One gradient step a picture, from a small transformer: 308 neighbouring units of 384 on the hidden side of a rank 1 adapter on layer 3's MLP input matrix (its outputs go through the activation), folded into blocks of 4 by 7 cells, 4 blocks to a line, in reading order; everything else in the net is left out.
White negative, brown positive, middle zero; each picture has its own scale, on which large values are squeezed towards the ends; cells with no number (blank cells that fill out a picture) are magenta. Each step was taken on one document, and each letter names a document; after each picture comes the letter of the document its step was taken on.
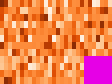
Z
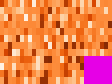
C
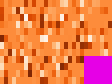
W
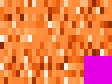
C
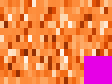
C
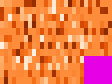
W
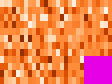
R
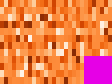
R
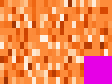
W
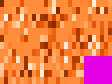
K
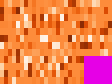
W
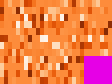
W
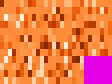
K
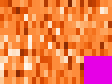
C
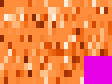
K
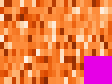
Z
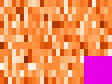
Z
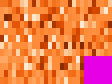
R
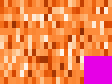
R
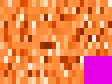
Z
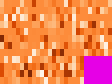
K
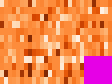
R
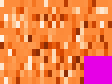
K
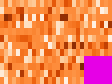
R
